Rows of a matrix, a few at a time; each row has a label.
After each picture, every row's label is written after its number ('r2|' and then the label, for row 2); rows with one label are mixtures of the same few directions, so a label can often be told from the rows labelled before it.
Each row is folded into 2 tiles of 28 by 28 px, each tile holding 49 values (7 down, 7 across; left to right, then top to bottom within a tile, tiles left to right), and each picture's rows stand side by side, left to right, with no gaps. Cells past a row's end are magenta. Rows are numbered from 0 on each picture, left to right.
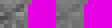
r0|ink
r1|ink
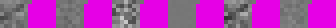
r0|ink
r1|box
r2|box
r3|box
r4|ink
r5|box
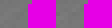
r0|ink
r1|ink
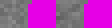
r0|box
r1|ink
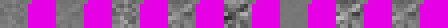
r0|box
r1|ink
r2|box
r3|ink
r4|ink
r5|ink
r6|ink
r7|ink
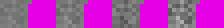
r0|box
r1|box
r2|box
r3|box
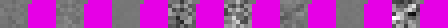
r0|box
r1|box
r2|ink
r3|box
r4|box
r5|ink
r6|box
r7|ink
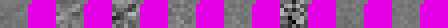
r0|ink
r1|ink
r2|ink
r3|box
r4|box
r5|box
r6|box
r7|box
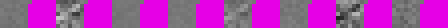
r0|box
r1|ink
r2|ink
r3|box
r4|ink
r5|box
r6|ink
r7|box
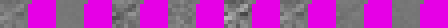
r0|ink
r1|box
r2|ink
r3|box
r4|ink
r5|ink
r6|ink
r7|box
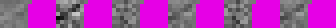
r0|ink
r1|ink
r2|box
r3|ink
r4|box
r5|ink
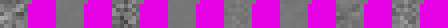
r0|ink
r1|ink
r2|box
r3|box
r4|box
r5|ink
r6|ink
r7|box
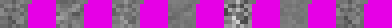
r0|box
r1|ink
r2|box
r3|ink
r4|box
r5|box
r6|box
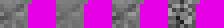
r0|ink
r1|ink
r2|ink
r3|box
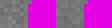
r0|box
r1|box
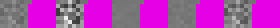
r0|box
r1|box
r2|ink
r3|box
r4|box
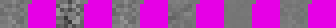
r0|box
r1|box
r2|box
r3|ink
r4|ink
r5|box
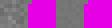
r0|box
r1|box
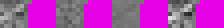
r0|ink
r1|box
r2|ink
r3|ink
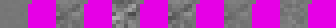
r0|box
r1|ink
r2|ink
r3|ink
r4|ink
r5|box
